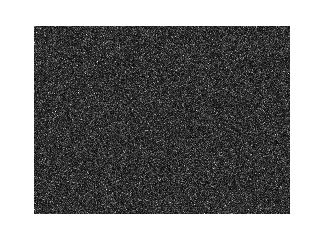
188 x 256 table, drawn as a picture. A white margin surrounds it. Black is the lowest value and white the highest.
No row or column stands out. Most values sit low, with a long tail of high ones. There is no seam. Overall the values sit about 20% of the way up the scale. The texture is fine-grained noise. There are no regular stripes. No overall slope runs across the table.
